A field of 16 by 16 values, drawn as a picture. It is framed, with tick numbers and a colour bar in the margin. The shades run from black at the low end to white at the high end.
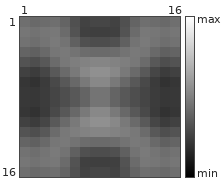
The field is mottled with small blotches. The ninth with the highest average is the centre. Its left and right halves mirror each other, and so do its top and bottom. There is no overall slope. No row or column stands out.
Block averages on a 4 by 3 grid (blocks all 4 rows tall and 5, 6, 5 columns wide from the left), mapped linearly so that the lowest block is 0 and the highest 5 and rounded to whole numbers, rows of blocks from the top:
414
050
050
414
